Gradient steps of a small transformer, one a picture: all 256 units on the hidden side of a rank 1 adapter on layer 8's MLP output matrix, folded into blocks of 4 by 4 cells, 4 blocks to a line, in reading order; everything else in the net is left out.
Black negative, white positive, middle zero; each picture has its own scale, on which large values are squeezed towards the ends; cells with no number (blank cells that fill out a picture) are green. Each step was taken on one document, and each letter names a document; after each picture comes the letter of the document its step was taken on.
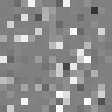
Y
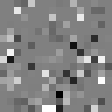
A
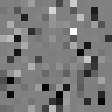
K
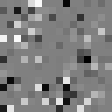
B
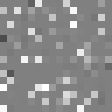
B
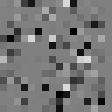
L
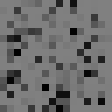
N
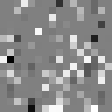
A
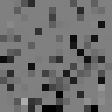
A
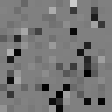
N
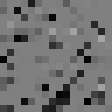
Y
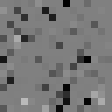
Y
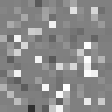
N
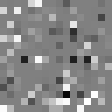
B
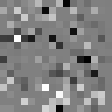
Y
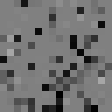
A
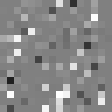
K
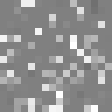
A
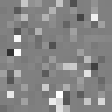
K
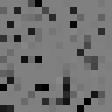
B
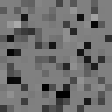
K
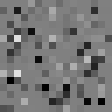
K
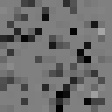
L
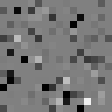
B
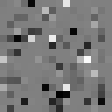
L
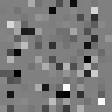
K
